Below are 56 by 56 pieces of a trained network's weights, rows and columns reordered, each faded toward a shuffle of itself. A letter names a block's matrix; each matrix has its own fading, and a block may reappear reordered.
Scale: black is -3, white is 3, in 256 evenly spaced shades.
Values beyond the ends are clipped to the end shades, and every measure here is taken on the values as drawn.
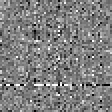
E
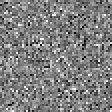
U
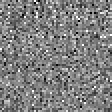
U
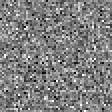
U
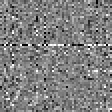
E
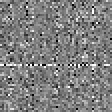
E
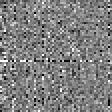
E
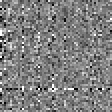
E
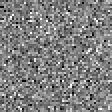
U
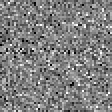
U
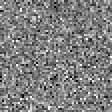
U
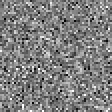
U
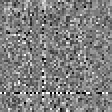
E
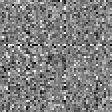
E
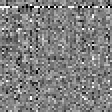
E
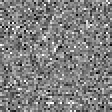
U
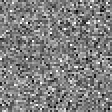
U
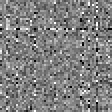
E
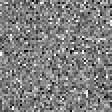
U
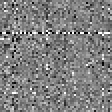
E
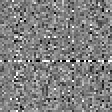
E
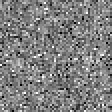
U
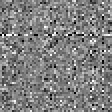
E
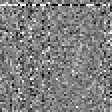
E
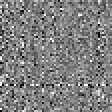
E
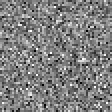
U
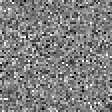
U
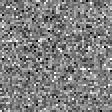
U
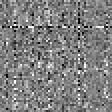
E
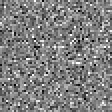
U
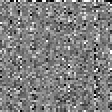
E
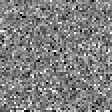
U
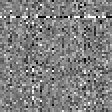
E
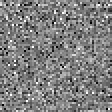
U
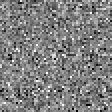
U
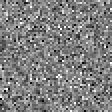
U
